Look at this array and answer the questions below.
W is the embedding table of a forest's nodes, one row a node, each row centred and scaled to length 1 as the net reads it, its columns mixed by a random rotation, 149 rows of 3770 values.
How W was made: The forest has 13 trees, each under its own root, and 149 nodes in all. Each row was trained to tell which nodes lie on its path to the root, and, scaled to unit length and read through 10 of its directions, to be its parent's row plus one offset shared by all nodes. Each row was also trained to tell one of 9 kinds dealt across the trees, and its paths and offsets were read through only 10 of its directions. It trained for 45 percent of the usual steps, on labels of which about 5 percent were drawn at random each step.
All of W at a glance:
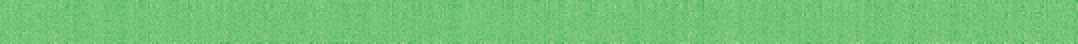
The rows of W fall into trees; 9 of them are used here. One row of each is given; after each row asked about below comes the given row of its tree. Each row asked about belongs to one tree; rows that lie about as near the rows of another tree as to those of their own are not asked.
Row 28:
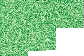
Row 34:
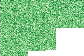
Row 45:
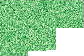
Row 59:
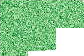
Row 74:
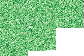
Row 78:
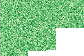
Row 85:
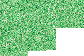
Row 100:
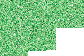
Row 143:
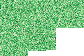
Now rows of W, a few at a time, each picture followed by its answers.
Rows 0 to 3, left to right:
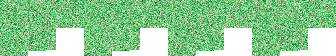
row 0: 34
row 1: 28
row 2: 85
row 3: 100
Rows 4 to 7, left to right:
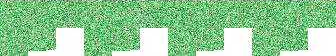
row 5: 78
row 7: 100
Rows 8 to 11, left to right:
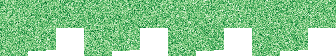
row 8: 45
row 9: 28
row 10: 143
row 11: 85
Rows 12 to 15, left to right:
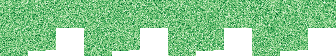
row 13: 28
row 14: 34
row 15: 34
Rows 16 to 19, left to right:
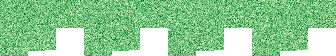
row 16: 28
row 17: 34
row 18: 74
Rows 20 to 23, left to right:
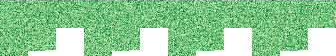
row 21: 34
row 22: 100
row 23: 100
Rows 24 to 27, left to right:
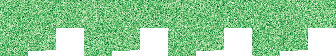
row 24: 28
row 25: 74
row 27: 143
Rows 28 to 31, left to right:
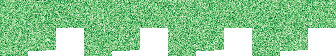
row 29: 59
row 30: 45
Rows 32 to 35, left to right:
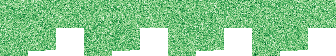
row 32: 34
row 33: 143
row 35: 59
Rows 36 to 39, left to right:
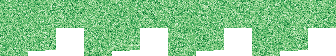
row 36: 28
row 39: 78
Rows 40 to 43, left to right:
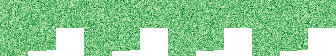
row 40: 78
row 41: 59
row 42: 34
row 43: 143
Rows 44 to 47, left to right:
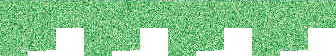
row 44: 34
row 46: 45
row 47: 85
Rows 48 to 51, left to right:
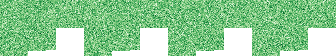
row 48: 85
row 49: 78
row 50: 143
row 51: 85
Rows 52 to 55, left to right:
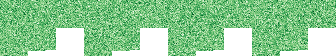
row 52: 34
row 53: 85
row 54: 34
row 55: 74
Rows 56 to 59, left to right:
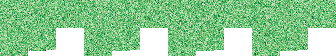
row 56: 45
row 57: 45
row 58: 143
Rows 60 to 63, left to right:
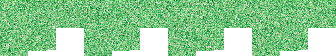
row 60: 85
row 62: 59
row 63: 85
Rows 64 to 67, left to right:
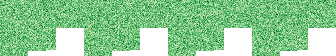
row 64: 45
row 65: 100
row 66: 85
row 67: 28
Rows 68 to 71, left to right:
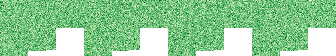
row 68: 45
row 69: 28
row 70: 78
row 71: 59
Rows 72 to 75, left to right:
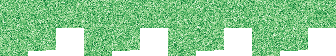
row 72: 28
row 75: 45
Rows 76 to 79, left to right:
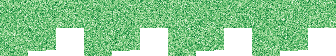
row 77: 34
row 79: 100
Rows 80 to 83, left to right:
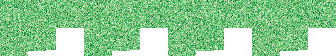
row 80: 59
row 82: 143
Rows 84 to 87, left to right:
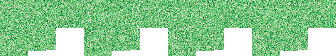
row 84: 74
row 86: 59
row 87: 45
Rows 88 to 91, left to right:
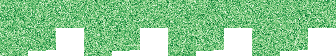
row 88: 100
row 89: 100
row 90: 28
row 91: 28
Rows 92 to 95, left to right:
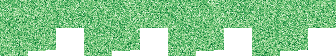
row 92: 59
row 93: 100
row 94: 100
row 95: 78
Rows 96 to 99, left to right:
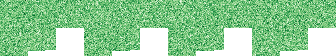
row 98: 45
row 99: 100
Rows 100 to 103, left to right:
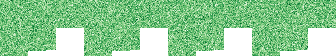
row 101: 45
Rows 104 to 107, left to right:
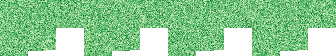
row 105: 34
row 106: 85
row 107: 78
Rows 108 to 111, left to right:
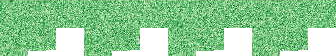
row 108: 85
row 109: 143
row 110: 59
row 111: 100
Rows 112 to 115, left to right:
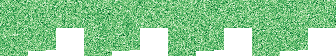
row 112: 34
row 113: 34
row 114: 78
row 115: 85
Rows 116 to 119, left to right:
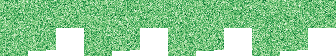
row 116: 100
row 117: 45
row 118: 45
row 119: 34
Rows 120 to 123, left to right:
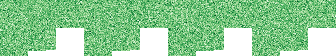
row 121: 28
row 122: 59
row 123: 85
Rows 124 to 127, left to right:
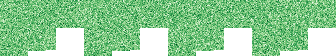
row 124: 28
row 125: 74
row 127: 143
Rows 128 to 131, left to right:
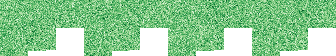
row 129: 28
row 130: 28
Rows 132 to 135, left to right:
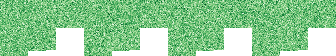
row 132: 143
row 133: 28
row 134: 100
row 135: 45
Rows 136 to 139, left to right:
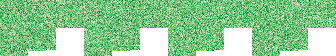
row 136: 143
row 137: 74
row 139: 100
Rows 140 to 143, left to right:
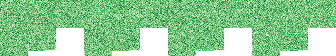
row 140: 28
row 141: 85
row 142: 143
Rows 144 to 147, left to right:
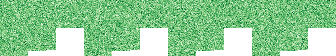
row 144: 85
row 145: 78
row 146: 74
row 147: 28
